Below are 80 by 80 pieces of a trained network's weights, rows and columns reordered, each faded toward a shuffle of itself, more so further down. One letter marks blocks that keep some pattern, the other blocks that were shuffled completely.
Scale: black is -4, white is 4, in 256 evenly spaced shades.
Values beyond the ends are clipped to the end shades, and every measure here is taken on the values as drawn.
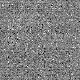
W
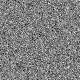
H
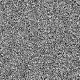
W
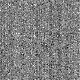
W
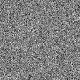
W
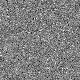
H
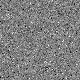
H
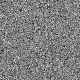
H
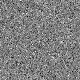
H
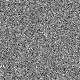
H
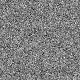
H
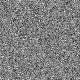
H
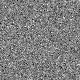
H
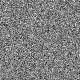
H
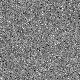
H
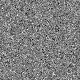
H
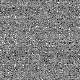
W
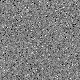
H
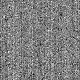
W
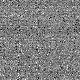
W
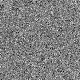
H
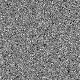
W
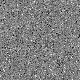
H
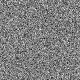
H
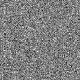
W
